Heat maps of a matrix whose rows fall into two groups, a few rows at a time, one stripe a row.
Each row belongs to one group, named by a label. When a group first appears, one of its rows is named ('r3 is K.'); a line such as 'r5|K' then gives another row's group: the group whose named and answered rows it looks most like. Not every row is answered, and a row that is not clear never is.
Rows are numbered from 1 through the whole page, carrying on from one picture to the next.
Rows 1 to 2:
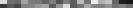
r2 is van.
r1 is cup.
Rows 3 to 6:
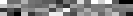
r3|cup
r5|van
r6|cup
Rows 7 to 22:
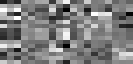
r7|van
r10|cup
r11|cup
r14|van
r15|van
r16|van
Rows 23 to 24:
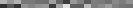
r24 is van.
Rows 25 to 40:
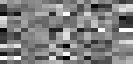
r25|cup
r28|van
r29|cup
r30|cup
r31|cup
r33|van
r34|van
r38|van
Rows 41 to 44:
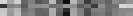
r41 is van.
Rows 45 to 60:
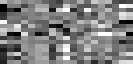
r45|cup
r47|van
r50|cup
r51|cup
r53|cup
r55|cup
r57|van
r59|van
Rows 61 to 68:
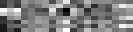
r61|van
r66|van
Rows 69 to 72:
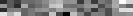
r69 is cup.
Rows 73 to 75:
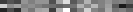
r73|van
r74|cup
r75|van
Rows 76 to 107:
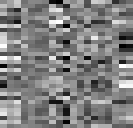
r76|cup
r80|van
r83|van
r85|cup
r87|cup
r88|cup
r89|van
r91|cup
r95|cup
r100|van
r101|cup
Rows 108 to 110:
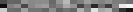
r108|van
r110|cup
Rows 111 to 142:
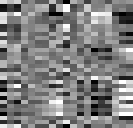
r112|van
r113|van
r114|cup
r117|van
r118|van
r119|cup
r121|cup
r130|cup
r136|cup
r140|cup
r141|van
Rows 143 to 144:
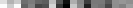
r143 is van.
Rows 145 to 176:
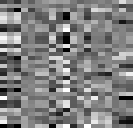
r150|cup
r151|van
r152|van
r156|van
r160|van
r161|cup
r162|van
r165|van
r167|van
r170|van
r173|cup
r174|cup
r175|cup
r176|van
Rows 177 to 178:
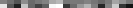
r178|cup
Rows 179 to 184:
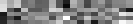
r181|cup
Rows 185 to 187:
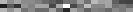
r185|cup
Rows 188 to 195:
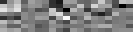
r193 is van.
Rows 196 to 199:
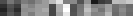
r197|van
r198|van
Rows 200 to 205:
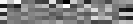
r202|cup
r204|cup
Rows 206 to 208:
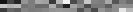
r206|van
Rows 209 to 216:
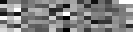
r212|van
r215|cup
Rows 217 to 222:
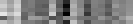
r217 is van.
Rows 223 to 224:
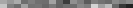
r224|cup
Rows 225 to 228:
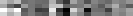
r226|cup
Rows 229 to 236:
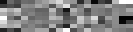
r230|van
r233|cup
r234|cup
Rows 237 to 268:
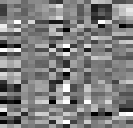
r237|cup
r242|cup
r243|cup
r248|van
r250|van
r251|cup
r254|van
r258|van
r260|cup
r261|van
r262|van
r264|cup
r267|van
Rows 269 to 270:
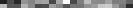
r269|van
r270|cup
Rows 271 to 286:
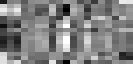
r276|van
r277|van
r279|van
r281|van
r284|cup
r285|cup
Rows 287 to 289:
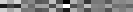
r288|van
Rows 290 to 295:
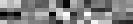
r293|van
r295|cup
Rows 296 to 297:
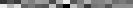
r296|van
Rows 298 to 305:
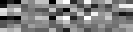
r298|van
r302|van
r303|van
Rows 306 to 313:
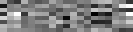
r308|cup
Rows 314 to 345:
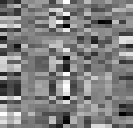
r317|van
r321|van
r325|cup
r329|cup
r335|van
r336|van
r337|van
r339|van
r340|cup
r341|cup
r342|cup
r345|cup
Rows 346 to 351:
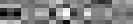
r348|van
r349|van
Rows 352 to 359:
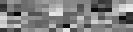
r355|cup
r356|cup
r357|cup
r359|van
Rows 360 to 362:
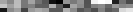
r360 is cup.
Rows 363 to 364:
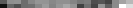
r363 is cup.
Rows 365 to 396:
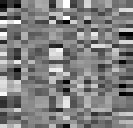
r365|van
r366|van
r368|cup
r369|van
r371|cup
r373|cup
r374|cup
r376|cup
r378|cup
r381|cup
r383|van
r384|cup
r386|cup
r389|van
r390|van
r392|cup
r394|van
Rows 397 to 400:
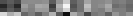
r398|van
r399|van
